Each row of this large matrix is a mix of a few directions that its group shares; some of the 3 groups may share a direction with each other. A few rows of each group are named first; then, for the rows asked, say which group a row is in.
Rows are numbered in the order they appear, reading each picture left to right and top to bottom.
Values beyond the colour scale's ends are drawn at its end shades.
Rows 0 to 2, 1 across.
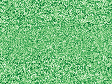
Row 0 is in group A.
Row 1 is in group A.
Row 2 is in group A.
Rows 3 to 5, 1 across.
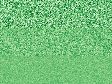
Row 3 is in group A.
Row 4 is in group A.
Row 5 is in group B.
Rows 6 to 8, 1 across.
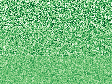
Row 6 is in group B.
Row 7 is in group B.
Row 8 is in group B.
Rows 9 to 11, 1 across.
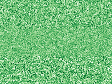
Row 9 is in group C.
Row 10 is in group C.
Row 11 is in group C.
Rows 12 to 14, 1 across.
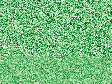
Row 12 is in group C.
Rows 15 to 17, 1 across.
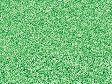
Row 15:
B
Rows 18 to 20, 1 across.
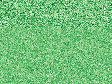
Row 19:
C
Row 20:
A
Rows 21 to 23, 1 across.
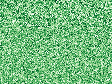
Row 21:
A
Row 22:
B
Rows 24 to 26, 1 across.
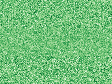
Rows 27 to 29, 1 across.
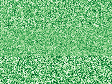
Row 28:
A
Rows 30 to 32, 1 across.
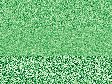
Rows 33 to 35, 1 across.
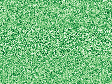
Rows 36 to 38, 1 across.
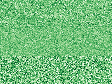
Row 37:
B
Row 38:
B
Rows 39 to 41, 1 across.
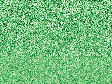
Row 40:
C
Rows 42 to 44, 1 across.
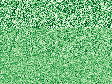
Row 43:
C
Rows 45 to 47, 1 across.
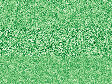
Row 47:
C
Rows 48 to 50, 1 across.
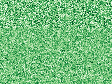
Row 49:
C
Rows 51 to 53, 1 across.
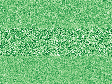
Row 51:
C
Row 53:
B
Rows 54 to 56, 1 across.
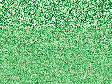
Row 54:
A
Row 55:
A
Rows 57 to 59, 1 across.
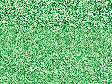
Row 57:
A
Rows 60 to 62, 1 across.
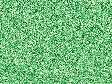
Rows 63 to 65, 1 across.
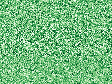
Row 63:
B
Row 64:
A
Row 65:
A
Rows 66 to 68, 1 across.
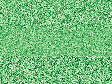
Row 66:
C
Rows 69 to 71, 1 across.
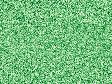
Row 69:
A
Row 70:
A
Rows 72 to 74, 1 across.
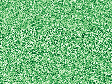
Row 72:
B
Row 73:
B
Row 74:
B
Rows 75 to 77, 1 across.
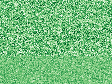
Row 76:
C
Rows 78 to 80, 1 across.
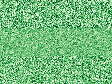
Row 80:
B
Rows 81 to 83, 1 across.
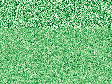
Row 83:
C
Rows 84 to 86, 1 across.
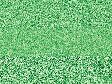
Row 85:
C
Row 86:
A
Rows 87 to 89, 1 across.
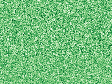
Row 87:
C
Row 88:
A
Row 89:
B
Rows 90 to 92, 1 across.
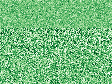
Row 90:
B
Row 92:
B
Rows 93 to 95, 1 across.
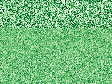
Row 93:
C
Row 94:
C
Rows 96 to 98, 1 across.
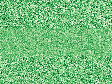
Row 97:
A
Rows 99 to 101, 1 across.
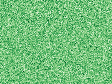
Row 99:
A
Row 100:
A
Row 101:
A
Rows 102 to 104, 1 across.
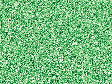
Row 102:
A
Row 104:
B
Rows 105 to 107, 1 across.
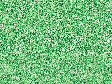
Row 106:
C
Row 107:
A
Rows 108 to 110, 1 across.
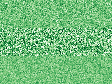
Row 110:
A
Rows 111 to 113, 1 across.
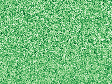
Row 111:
A
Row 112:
A
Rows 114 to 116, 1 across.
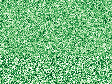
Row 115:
A
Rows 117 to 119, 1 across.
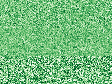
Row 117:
B
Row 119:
C
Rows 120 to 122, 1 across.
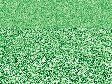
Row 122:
A
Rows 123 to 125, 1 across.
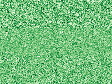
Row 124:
B
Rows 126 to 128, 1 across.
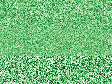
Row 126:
A
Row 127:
C
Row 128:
B
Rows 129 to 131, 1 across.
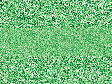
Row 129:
A
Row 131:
C
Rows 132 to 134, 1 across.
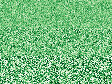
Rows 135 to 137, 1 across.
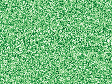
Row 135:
B
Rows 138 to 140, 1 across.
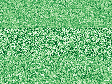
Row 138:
A
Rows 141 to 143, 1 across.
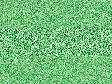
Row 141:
C
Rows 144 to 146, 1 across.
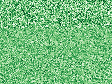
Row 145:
A
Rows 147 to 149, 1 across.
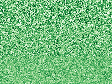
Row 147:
C
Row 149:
A
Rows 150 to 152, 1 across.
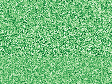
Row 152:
C
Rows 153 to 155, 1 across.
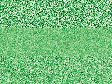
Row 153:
B
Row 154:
C
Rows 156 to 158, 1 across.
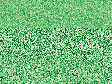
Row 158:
A
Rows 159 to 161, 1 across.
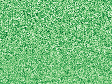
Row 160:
B
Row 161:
C
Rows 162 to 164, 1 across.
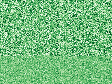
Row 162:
B
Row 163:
B
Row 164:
B
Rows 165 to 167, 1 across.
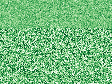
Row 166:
C
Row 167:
A
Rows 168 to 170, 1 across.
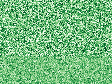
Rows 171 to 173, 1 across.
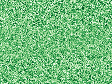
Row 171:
B
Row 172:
B
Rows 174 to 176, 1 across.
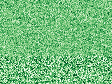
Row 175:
B
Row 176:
C
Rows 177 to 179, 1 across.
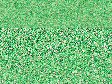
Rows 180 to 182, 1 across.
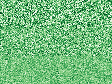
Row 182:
B
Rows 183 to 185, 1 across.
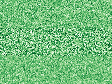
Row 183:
C
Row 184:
B
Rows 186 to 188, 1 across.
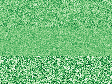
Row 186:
C
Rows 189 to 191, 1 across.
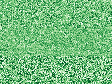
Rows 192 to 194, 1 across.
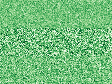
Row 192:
C
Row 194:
A
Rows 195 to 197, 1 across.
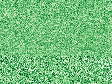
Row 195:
A
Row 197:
A
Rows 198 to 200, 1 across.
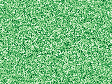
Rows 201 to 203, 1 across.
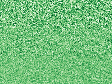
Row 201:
B
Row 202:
C
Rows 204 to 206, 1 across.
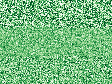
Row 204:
B
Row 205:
B
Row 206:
B
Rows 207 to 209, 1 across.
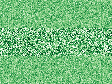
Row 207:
C
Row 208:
A
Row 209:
A
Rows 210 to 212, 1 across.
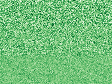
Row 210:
B
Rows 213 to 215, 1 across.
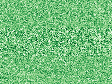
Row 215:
A
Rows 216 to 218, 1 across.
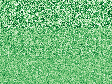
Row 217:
A
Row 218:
B
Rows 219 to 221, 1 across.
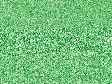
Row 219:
A
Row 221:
A
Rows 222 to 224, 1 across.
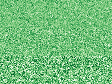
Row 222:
A
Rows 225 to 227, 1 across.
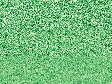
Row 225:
B
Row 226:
B
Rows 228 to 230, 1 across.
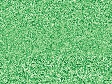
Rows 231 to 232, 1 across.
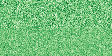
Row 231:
C
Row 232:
B
